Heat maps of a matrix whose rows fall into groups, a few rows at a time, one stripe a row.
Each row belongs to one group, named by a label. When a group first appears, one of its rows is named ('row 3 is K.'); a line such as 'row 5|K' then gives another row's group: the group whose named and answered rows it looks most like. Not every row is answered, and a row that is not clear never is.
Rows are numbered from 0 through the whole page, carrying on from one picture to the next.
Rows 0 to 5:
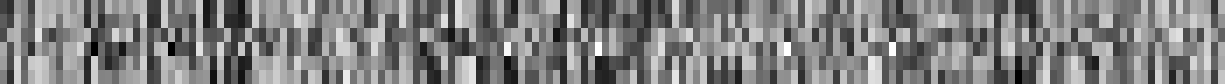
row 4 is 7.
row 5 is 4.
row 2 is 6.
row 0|4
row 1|7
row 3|7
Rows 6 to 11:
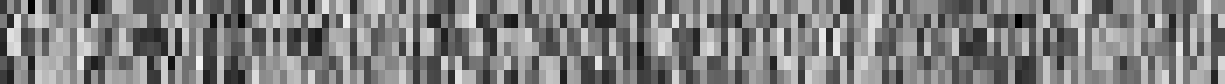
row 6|6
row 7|4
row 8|6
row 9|6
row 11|4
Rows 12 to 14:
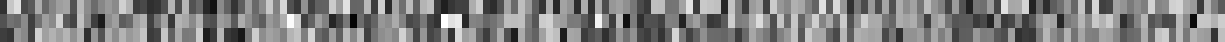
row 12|6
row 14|4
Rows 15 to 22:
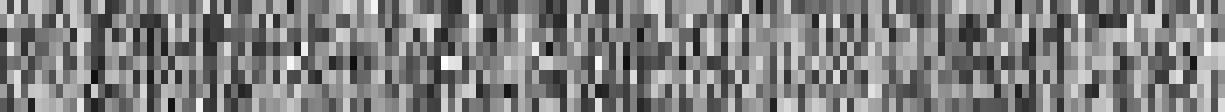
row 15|7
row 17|6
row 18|6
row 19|4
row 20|6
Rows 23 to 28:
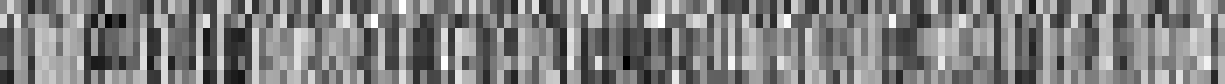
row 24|7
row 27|7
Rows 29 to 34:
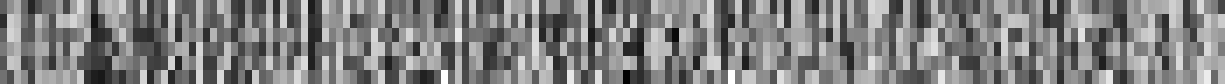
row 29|6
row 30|6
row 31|6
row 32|6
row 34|7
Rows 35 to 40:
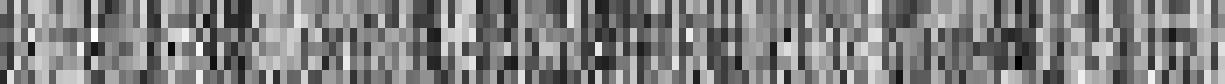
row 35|7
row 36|7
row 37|4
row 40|6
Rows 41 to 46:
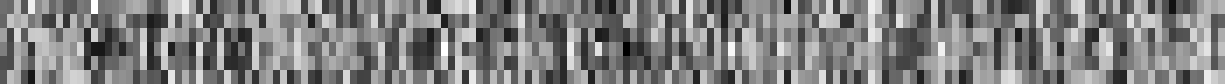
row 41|4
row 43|7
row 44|7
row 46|6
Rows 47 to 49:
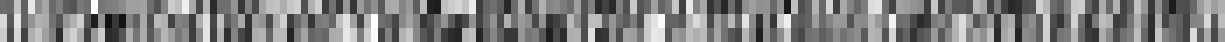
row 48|7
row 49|7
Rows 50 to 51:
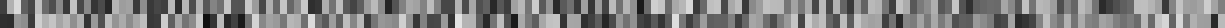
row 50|6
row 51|4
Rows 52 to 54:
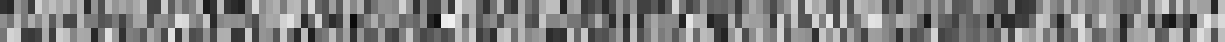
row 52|4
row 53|4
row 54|6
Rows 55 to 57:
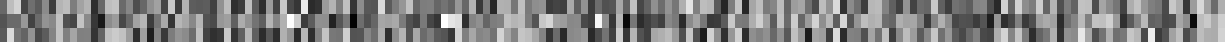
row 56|4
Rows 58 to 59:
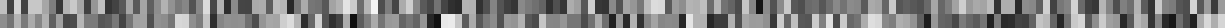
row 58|7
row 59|4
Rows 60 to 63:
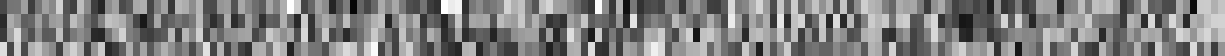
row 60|4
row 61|6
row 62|6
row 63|7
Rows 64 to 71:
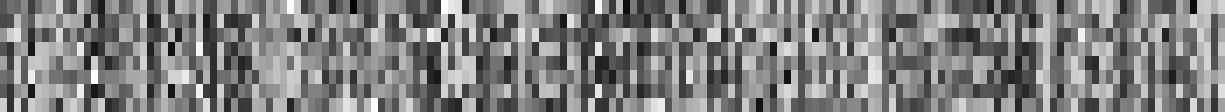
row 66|6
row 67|4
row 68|7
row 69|4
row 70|4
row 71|7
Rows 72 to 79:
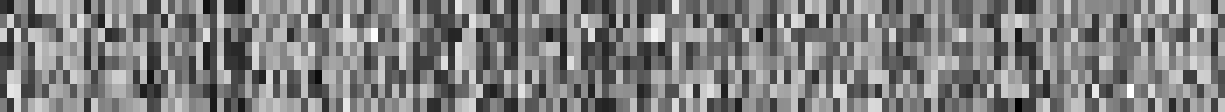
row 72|4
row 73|6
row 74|7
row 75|4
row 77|6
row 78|6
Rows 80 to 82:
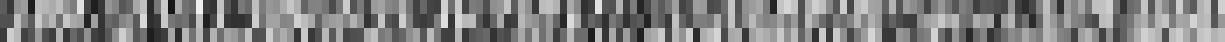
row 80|4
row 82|6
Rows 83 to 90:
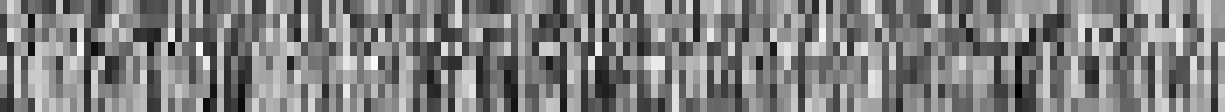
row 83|6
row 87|7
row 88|7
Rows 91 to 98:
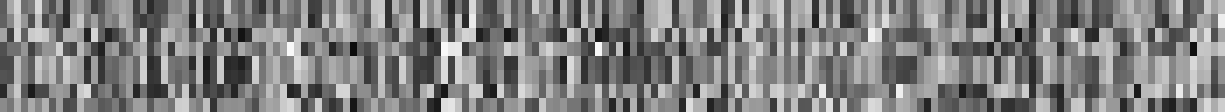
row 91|6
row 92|6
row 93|7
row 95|7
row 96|7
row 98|4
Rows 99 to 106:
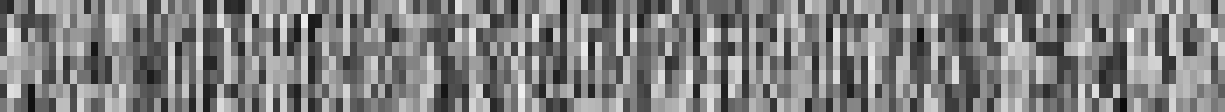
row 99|4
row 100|6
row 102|6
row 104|6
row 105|6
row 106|6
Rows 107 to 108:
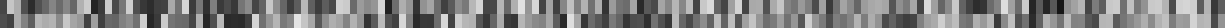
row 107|6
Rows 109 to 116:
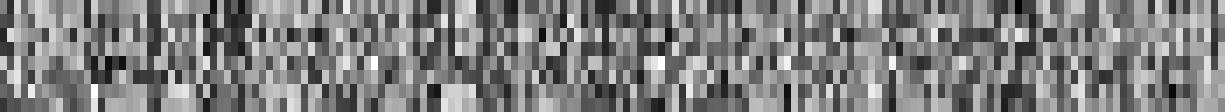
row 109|4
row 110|7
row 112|4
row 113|7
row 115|4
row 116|4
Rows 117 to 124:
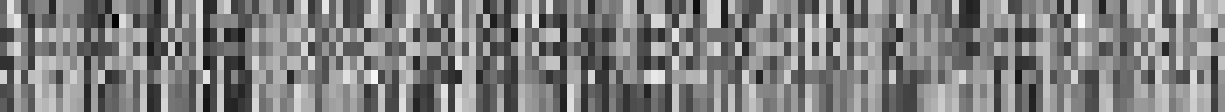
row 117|6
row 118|6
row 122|7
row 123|7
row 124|7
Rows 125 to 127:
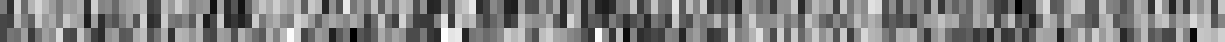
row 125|4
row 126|7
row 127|4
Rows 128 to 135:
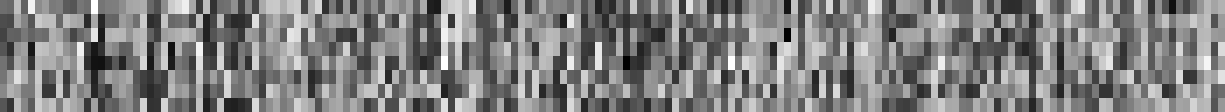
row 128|4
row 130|4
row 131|4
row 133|6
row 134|6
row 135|7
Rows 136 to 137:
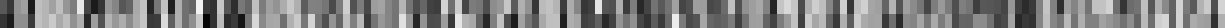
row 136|4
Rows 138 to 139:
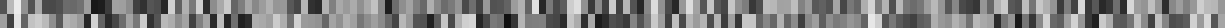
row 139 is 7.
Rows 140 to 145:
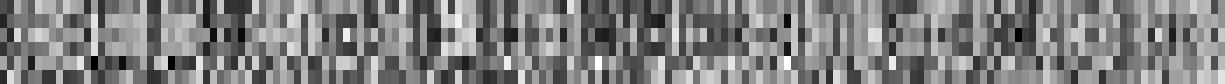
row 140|7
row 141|4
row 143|4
